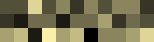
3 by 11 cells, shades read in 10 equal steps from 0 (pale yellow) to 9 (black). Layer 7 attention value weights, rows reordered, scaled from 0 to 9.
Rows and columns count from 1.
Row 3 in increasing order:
0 1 2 2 3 3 3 4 4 8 9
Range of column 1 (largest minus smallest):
4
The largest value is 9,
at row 3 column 7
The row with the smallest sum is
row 3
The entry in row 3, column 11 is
1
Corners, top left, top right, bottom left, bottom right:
6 7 3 1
